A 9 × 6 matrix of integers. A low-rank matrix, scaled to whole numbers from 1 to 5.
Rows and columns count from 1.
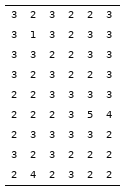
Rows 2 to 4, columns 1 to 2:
3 1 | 3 3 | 3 2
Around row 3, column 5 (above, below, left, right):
3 2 2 3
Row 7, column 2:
3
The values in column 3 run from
2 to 3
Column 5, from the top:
2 3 3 2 3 5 3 2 2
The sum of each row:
15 15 16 15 16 18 16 14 15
